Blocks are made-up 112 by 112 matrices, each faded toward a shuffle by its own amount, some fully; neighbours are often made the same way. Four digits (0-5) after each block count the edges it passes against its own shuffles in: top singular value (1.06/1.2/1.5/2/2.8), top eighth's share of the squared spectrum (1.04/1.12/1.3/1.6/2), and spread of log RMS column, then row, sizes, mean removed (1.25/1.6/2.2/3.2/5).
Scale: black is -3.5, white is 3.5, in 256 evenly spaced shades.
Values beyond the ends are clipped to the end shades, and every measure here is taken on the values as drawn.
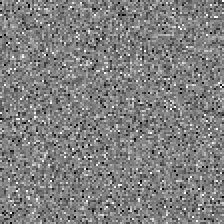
0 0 0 0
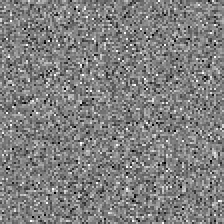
3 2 1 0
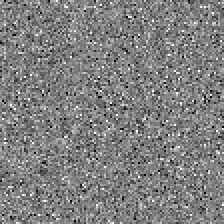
0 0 0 0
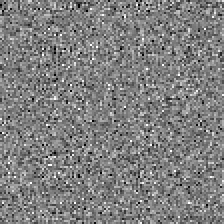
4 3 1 2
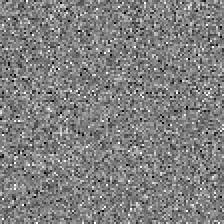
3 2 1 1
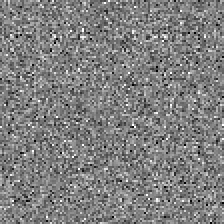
3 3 1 1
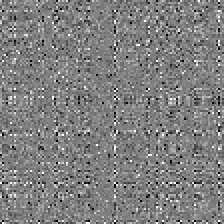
5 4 3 3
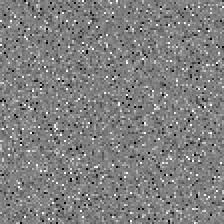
0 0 0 0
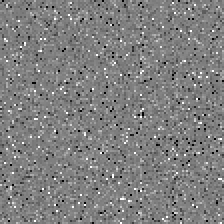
1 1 0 0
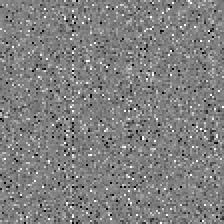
3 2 1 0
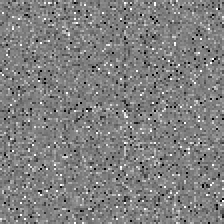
3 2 1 1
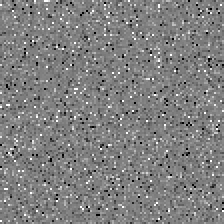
0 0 0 0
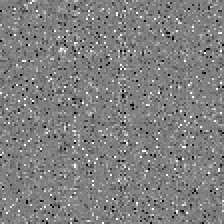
3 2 1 0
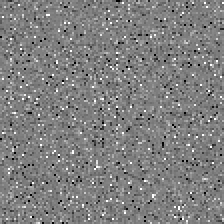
2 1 0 0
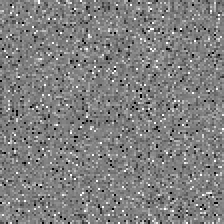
3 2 0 1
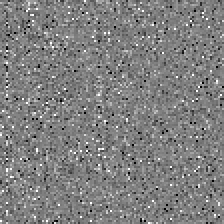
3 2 1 0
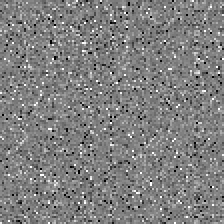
3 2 1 1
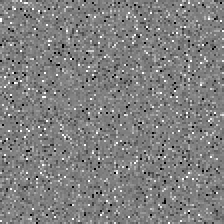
2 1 0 0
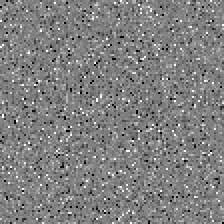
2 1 0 0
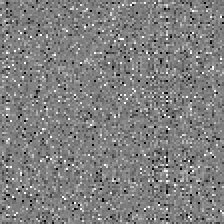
3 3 2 1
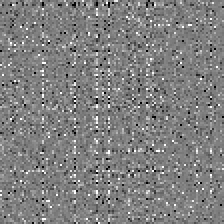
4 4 3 2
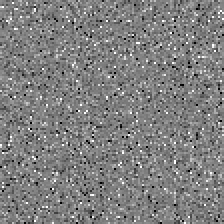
2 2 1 0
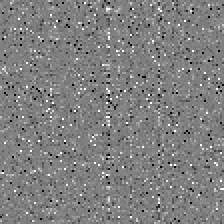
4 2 1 0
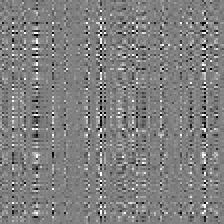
5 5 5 4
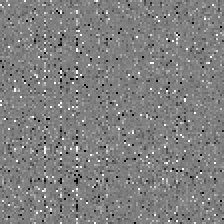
4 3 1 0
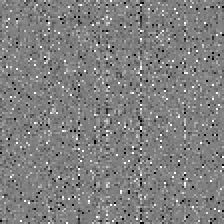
4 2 1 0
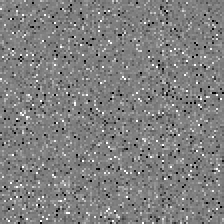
2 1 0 0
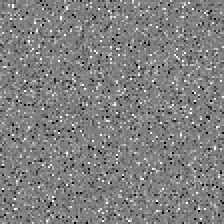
0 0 0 0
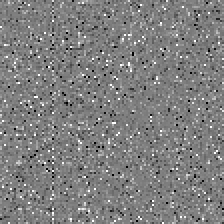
3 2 1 0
